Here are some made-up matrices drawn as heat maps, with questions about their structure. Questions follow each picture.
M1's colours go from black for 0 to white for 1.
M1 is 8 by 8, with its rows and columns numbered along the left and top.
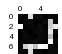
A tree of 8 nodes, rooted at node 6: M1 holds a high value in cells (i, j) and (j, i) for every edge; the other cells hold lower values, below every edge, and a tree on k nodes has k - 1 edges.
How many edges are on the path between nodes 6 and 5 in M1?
1
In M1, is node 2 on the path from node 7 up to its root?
yes
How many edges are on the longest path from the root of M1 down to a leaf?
2
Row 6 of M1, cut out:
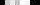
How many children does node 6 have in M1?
5
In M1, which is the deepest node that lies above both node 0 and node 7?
2
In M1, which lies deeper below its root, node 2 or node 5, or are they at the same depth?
the same depth
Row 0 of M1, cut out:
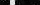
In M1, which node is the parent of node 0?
2
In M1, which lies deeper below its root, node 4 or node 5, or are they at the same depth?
the same depth
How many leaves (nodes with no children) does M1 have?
6
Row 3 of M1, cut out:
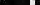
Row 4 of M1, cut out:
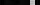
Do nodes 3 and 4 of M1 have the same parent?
yes
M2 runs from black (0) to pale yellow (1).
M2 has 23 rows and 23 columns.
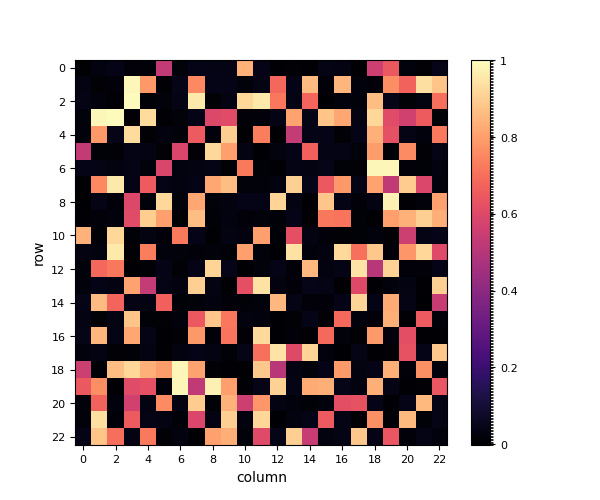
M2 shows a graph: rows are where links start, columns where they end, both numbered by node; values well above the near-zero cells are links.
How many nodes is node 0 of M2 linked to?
4
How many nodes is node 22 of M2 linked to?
10
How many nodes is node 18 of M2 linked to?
12
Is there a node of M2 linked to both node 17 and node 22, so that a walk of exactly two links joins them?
yes
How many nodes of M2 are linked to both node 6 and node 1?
1
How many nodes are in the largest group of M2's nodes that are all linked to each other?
4
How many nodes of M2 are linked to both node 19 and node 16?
6
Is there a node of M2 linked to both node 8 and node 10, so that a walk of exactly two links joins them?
no
